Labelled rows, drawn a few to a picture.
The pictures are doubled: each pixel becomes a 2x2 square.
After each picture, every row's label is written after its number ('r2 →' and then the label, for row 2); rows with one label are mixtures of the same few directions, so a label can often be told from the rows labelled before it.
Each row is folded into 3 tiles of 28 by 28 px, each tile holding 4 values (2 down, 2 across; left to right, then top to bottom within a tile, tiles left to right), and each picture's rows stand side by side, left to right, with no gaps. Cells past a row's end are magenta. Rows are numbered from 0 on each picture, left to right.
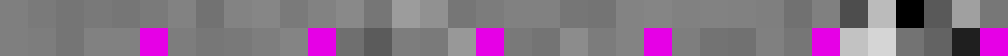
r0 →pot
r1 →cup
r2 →cup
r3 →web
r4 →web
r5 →cup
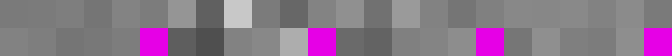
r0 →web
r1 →cup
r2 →cup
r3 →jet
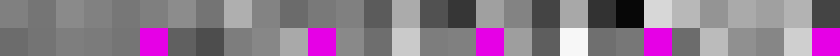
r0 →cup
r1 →cup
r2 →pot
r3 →pot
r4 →jet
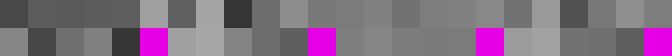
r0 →jet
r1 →cup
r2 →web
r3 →cup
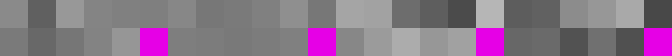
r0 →cup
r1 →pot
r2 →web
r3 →web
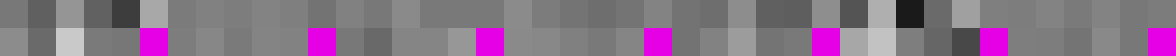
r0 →pot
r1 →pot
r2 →cup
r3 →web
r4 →pot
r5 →cup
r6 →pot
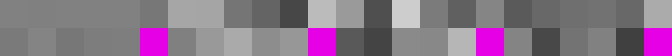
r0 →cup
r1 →web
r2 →cup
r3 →jet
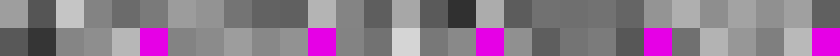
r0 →cup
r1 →web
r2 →pot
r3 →jet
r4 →jet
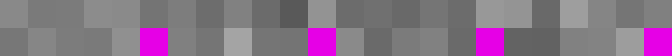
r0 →jet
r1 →pot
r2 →jet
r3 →cup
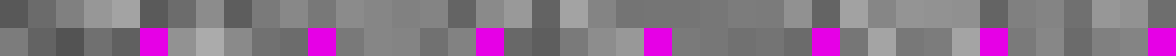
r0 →web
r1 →cup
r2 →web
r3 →cup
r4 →web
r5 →jet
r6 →pot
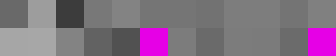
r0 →cup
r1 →jet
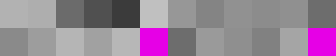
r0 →web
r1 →jet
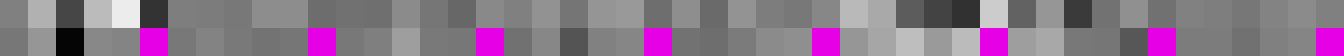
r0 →pot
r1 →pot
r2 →pot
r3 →pot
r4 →cup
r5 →web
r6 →cup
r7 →pot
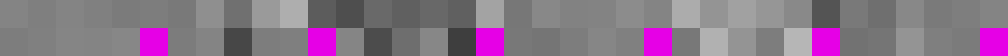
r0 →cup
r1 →pot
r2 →jet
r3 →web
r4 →jet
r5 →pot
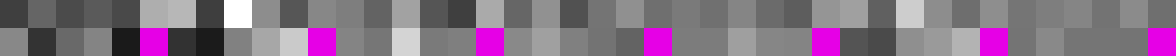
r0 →jet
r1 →cup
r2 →pot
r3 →cup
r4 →pot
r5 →cup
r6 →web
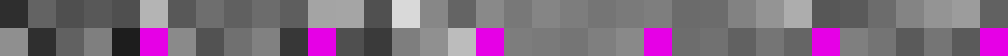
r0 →jet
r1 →jet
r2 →cup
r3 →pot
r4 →web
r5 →web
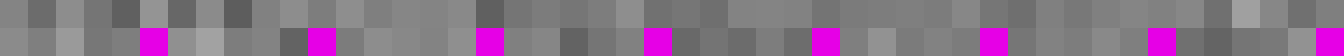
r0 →pot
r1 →cup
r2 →jet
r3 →pot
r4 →web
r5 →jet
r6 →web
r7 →cup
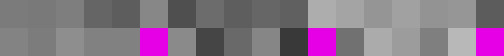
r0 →pot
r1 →jet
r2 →jet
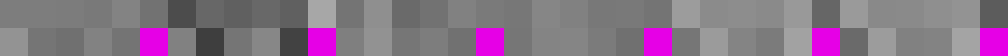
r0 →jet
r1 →jet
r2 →cup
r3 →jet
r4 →jet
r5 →jet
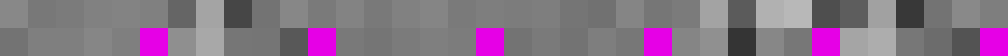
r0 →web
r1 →cup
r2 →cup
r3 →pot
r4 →pot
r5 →cup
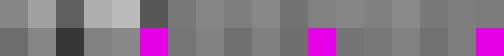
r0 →pot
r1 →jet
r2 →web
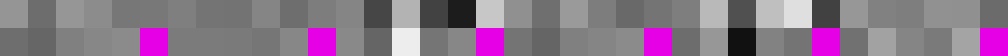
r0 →cup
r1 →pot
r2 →pot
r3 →cup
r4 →pot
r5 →jet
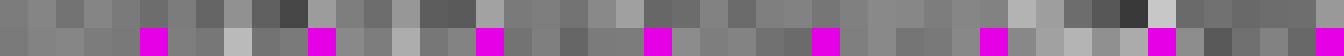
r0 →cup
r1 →pot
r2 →pot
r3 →pot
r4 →cup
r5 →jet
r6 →web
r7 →jet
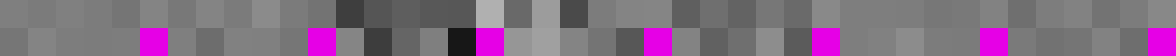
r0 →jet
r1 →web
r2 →jet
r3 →cup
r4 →jet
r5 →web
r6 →jet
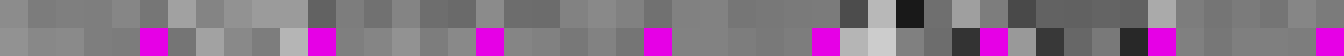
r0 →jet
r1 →jet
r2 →pot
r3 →web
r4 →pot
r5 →cup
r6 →jet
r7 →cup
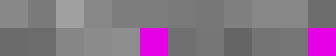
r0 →cup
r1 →web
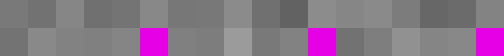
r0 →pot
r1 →pot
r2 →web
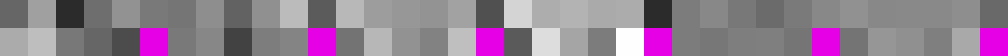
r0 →cup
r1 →pot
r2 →jet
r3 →jet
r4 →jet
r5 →jet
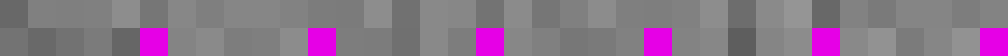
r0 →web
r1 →jet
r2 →pot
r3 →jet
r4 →pot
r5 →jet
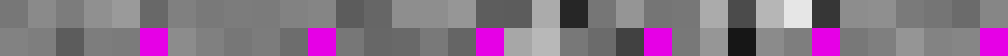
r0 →pot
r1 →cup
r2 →web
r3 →cup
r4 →pot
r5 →web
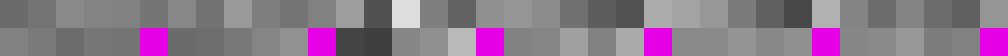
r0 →web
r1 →cup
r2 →cup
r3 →web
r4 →web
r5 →pot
